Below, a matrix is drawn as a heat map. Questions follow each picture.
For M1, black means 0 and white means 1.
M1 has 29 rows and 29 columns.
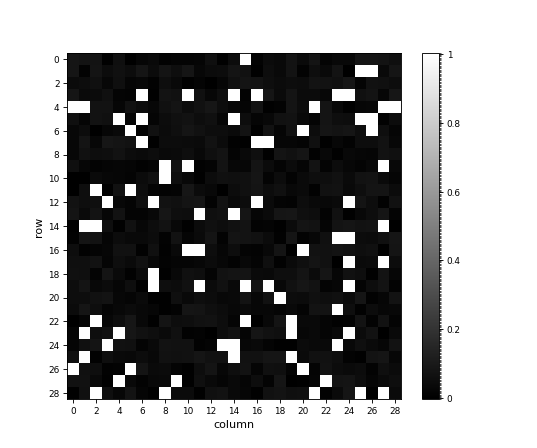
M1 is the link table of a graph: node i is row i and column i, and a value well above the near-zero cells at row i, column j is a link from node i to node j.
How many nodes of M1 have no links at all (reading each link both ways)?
0
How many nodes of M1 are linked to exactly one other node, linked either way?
0
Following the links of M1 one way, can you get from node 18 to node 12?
no
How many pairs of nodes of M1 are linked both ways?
7
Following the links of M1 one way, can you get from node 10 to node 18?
no
